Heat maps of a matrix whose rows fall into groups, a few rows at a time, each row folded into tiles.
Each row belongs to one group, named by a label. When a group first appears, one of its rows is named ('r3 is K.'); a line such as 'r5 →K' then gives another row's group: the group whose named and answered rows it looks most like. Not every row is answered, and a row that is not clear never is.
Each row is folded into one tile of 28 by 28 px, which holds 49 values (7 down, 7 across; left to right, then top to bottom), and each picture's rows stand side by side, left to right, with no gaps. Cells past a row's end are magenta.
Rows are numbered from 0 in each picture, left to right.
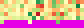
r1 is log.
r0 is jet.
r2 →jet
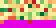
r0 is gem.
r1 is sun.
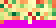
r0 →sun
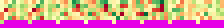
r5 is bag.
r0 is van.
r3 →bag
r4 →log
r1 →van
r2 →bag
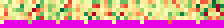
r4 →log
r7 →bag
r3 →log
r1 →van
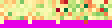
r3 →sun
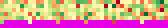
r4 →sun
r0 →jet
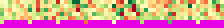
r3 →sun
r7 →bag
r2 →bag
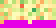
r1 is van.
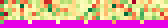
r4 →sun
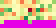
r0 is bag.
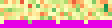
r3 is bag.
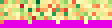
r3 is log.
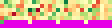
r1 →gem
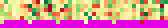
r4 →jet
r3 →log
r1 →bag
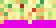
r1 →van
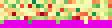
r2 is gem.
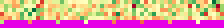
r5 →sun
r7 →bag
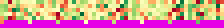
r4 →van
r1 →log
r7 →jet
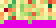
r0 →van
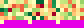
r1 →log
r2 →gem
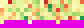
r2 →sun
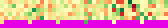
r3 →jet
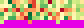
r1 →sun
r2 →van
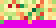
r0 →gem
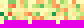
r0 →log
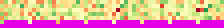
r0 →jet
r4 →van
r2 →sun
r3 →sun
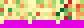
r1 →log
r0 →bag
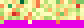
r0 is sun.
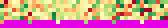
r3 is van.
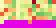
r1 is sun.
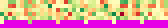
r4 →log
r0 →log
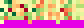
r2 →van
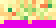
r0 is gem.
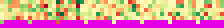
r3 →sun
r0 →gem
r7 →log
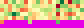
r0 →sun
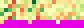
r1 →gem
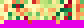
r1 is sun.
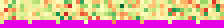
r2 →log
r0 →van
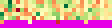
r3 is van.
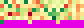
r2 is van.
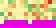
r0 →log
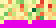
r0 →bag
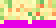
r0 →gem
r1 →log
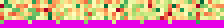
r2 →jet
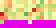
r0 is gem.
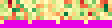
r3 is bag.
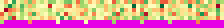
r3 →bag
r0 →van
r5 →jet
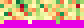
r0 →bag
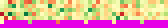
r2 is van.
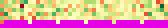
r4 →jet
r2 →gem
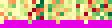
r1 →van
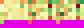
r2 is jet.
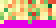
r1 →jet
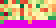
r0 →jet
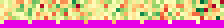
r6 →log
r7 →gem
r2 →bag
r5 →sun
